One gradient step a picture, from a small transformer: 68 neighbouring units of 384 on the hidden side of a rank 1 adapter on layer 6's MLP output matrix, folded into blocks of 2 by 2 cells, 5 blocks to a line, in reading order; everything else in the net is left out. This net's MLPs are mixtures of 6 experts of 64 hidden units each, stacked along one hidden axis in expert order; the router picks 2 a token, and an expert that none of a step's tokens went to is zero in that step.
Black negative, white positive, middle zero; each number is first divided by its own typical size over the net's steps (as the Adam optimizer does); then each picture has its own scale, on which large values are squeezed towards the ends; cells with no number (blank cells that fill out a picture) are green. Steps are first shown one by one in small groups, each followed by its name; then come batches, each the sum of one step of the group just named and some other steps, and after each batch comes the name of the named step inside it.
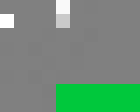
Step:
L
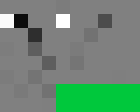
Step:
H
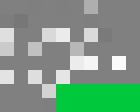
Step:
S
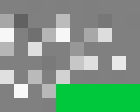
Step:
H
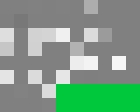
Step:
S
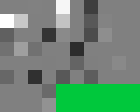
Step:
L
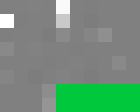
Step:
L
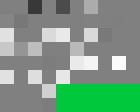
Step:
S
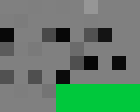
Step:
S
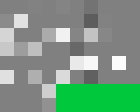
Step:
S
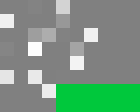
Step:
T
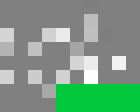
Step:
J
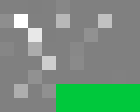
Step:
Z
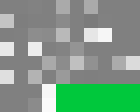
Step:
T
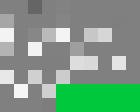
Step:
T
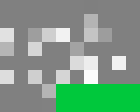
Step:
J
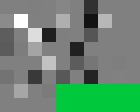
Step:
Z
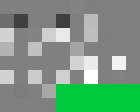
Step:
J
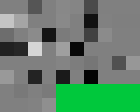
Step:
T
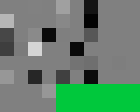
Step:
T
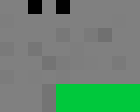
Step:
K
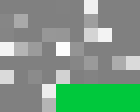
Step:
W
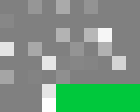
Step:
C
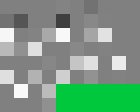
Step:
C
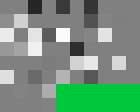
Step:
K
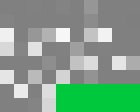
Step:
C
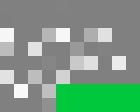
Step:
C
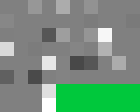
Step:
C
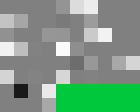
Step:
W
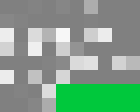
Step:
W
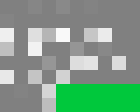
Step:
C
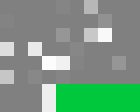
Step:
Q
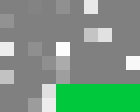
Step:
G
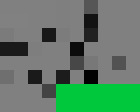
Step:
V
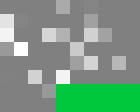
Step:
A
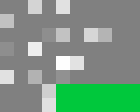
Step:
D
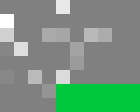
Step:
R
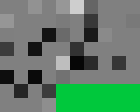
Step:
D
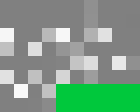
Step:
G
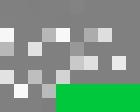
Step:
R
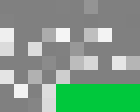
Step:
R
